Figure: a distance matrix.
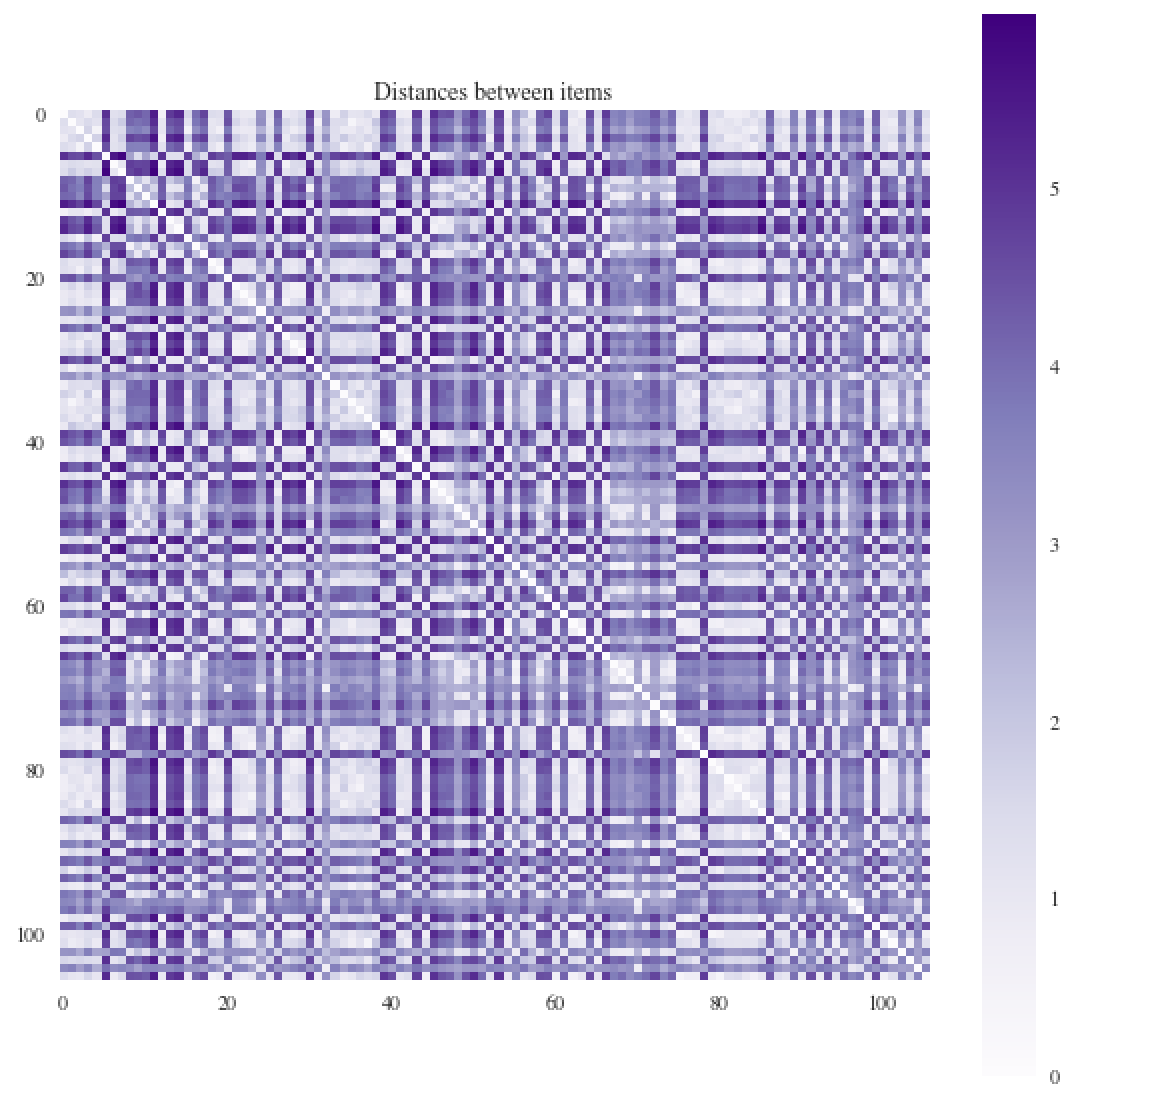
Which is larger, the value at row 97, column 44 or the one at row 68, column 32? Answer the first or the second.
the first
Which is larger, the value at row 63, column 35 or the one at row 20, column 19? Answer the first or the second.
the second
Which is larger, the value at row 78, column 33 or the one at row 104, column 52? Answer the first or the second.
the first
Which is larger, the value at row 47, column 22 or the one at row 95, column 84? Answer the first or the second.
the first
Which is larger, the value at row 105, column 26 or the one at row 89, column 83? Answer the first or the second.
the first
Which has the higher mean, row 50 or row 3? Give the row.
50
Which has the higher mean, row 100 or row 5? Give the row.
5
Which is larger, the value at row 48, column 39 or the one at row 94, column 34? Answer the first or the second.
the first
